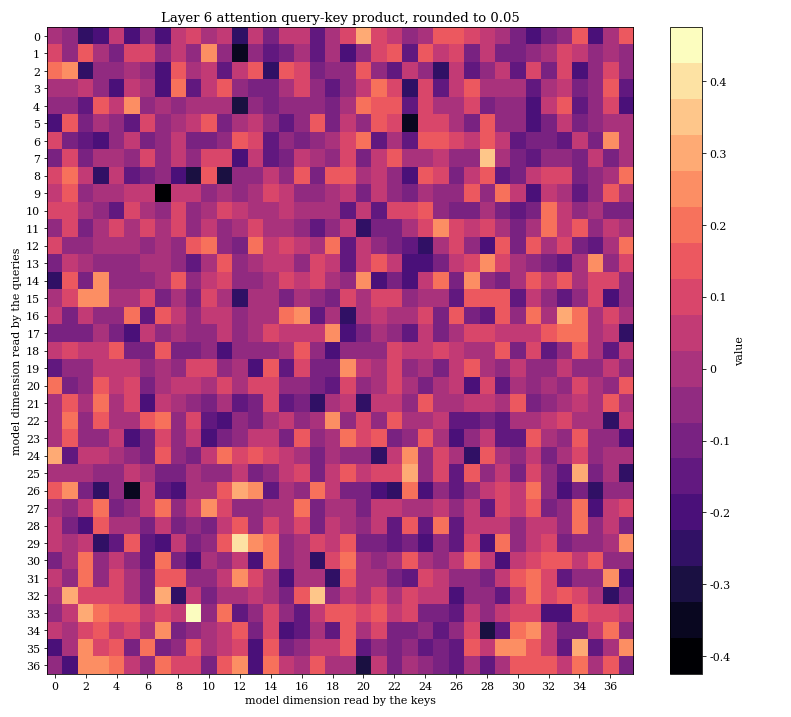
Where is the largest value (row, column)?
33 9
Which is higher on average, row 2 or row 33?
row 33
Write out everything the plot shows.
Title: Layer 6 attention query-key product, rounded to 0.05
x-axis: model dimension read by the keys, ticks 0 2 4 6 8 10 12 14 16 18 20 22 24 26 28 30 32 34 36
y-axis: model dimension read by the queries, ticks 0 1 2 3 4 5 6 7 8 9 10 11 12 13 14 15 16 17 18 19 20 21 22 23 24 25 26 27 28 29 30 31 32 33 34 35 36 (0 at the top)
Colour bar: value, ticks -0.4 -0.3 -0.2 -0.1 0 0.1 0.2 0.3 0.4
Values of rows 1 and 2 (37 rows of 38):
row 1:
0.1 -0.05 0.15 0 -0.1 0.1 0.1 -0.05 0.05 -0.05 0.25 -0.05 -0.35 -0.05 -0.15 -0.1 0 -0.15 0 -0.2 -0.05 0.1 0.15 -0.15 0.15 0.05 0.1 -0.1 0.05 -0.1 -0.1 -0.05 0 0.1 0.05 -0.05 0 -0.05
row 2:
0.2 0.25 -0.25 -0.05 -0.05 0 -0.05 -0.2 0.15 0 0.05 -0.15 0.05 0.15 -0.25 0.15 0.1 -0.1 -0.05 -0.05 0.15 -0.05 -0.15 0.05 -0.05 -0.25 0.05 -0.15 -0.05 0.05 -0.15 0.1 -0.1 0.1 -0.2 -0.05 0.1 -0.05
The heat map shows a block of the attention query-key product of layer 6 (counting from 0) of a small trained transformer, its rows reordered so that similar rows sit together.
